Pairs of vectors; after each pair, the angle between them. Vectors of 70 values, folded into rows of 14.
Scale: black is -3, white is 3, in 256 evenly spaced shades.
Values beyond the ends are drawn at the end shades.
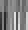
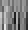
nearly opposite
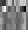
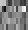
nearly opposite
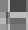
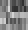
nearly parallel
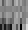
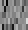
orthogonal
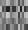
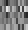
nearly opposite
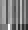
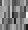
orthogonal
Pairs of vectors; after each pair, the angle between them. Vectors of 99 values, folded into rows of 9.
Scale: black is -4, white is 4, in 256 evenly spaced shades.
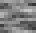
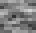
nearly parallel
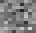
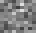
nearly opposite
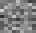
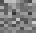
orthogonal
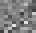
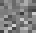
nearly parallel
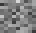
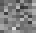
orthogonal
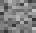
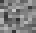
orthogonal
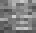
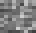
partly aligned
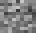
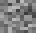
nearly parallel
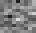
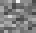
nearly opposite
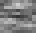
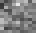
partly aligned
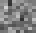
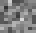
nearly opposite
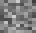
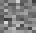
nearly parallel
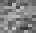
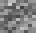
nearly opposite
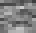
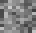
orthogonal
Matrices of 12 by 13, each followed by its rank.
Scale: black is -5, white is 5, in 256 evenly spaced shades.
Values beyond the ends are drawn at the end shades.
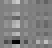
one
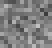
full rank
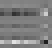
one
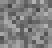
full rank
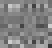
two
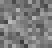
full rank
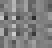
two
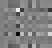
two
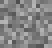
full rank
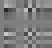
one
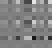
one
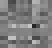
two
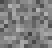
full rank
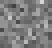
full rank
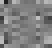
two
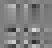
one
